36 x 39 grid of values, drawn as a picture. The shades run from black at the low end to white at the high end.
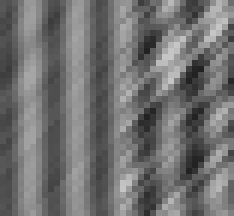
Upright stripes repeat 5 times across the table. The ninth with the highest average is the top right. A vertical seam about 50% of the way across splits the table, and the left part is calmer.
